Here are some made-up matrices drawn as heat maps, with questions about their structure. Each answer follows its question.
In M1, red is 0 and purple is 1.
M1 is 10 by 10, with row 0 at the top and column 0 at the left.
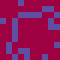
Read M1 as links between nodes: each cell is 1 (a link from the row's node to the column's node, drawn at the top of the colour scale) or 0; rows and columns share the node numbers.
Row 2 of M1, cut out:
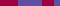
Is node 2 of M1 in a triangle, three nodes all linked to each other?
yes
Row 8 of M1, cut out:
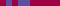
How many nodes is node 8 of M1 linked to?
3
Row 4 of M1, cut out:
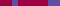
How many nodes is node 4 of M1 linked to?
3
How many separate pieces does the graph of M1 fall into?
1
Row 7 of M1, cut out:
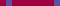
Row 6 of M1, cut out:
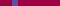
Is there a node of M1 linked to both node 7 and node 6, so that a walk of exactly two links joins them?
no
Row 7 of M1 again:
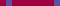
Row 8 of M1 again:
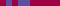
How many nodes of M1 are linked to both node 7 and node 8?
1
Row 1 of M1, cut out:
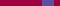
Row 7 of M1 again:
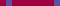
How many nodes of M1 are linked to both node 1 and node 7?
0
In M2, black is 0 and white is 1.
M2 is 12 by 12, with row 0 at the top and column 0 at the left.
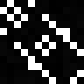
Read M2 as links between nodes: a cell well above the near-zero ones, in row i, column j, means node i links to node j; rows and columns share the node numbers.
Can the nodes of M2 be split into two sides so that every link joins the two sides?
no
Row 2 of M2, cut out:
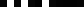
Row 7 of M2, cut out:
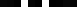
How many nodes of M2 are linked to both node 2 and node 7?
2
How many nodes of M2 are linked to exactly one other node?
1
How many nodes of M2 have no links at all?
0
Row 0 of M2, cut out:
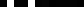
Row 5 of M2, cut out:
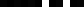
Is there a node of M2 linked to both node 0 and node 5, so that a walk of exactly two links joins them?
no
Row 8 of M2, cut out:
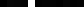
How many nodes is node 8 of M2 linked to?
1
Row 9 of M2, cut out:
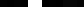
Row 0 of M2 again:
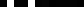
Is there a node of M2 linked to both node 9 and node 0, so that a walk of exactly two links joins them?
yes
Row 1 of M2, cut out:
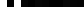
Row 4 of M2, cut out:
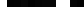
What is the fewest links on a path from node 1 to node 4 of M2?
2
